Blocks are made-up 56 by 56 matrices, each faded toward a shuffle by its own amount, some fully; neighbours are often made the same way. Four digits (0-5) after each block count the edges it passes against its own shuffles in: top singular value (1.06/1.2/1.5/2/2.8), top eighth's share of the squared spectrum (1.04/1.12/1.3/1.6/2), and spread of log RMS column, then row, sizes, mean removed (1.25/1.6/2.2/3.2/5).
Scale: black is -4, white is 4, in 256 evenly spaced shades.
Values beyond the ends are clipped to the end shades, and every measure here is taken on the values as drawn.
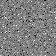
0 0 0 0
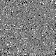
2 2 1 2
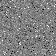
0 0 0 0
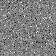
0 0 0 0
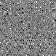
3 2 1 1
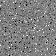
1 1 0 0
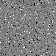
0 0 0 0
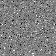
1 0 0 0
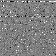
3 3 0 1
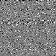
3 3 0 3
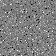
0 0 0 0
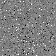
0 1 0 0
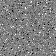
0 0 0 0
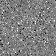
2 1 0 0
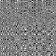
4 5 3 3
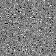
3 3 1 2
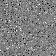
1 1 0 0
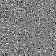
3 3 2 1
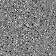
2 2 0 0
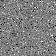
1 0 0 0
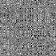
4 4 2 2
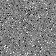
0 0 0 0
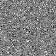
2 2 0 0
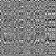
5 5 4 3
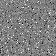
1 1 0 0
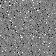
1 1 0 0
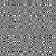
4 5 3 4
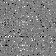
3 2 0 0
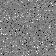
1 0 0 0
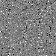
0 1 1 0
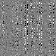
2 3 3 2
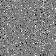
1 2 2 0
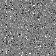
1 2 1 1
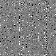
2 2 2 1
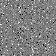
1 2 1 0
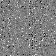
1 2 1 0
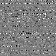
2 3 0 3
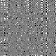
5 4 3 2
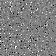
3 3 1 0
